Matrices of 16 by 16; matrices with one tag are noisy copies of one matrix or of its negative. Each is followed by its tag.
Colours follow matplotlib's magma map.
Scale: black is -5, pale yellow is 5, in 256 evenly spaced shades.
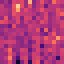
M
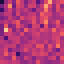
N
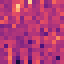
M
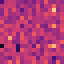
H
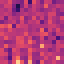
M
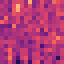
M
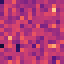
H
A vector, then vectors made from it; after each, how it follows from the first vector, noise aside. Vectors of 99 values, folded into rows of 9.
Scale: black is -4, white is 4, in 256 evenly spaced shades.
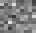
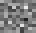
wrapped around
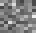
copied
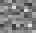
wrapped around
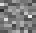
wrapped around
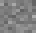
shrunk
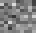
copied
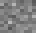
shrunk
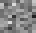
sign-scrambled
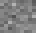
shrunk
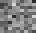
sign-scrambled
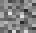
wrapped around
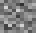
wrapped around
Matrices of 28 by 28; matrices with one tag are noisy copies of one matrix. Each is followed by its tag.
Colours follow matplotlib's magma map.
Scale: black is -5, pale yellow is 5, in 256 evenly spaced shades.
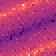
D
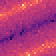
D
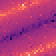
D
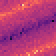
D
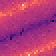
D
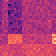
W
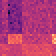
W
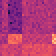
W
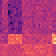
W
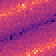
D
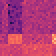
W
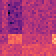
W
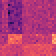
W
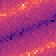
D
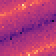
D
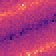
D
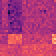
W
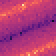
D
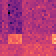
W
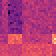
W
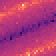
D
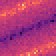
D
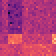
W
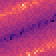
D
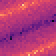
D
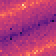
D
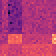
W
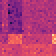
W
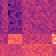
W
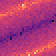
D
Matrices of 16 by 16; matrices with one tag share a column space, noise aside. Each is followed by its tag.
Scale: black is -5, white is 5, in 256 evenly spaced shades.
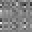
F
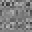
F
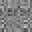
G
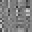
G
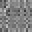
G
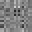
G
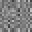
G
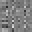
G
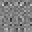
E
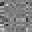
E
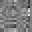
G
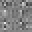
F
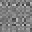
E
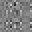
F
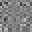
E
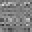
E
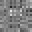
G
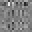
F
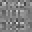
F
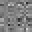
E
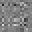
E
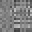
G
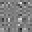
E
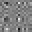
E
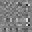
E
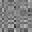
G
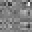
F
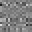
E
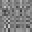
G
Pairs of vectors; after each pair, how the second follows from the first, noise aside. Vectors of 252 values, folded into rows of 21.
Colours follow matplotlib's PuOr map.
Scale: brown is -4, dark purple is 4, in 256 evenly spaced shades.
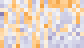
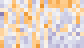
copied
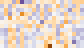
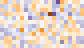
shuffled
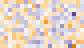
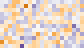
shuffled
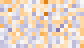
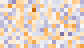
shuffled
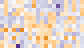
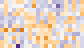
copied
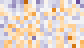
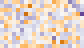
shuffled
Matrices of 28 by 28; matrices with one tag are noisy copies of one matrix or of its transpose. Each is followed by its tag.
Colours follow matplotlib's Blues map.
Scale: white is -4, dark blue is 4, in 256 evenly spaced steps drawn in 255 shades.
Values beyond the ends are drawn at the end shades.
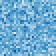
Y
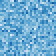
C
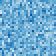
C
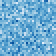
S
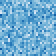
C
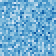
S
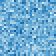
C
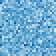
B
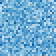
B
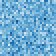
S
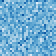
B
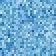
C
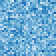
C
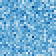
Y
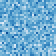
Y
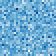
Y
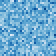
C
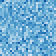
B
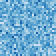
Y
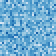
Y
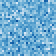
S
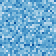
B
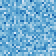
Y
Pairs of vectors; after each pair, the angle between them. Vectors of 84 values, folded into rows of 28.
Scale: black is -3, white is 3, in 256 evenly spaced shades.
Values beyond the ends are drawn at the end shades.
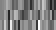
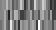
nearly parallel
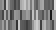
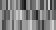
partly opposed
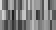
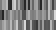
partly opposed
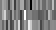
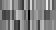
partly opposed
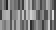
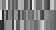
partly opposed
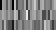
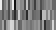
nearly opposite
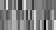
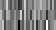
partly aligned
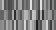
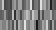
nearly parallel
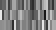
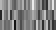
nearly opposite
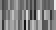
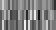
nearly opposite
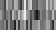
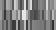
nearly parallel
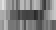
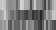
nearly parallel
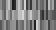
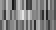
nearly parallel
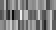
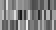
partly opposed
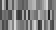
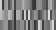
nearly opposite
